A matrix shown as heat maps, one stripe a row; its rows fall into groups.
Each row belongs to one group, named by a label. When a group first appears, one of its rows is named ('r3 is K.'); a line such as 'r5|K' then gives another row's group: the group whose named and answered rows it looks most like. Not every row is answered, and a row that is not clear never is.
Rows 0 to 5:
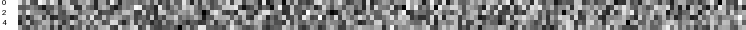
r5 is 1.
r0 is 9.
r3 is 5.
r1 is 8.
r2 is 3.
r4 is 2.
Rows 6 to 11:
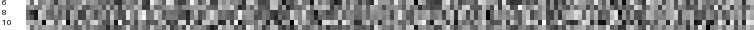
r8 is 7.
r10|9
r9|7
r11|3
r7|3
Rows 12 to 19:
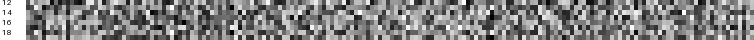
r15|9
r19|9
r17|8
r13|7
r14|8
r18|7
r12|5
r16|9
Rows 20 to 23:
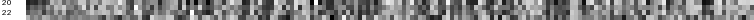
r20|2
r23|3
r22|2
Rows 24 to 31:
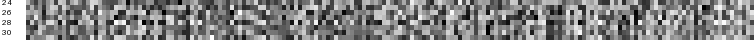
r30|7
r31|2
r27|7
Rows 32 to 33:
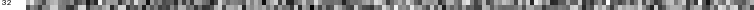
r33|2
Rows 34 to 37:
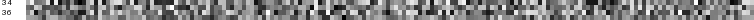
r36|5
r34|5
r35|7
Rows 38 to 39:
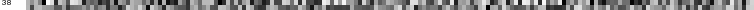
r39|3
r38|9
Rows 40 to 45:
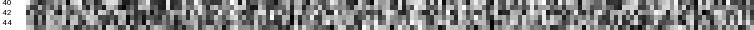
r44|9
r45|1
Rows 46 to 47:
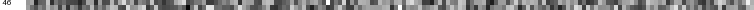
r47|1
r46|5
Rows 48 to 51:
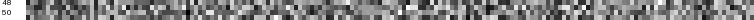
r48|2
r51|2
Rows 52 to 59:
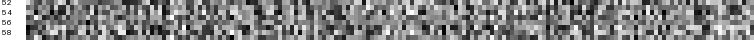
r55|7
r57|2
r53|5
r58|2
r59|7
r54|5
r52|8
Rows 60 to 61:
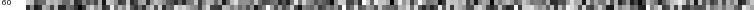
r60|1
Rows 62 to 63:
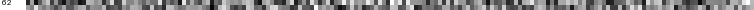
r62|5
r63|3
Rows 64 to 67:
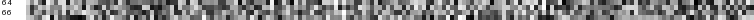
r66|9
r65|8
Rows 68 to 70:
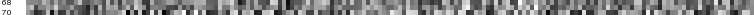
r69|1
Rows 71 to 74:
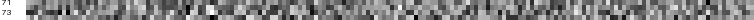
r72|1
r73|7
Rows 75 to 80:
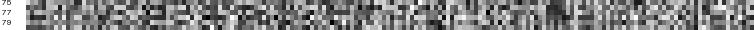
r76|2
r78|8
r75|1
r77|3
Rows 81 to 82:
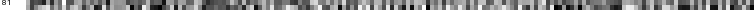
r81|8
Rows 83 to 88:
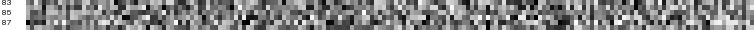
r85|9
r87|2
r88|3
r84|1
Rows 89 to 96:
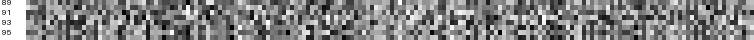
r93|5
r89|1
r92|9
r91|8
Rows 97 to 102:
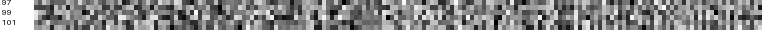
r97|7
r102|1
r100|8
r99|1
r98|2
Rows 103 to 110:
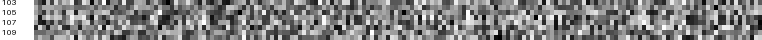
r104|3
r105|9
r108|2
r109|7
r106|8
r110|9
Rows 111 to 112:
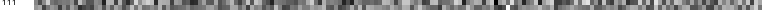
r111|7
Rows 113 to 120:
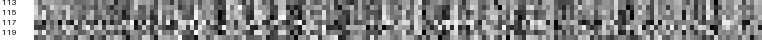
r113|3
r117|5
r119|3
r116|3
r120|7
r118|2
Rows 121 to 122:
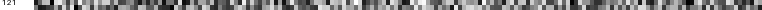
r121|9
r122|8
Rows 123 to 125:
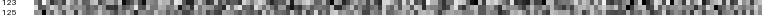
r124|3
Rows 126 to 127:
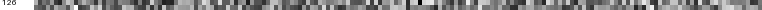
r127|2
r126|8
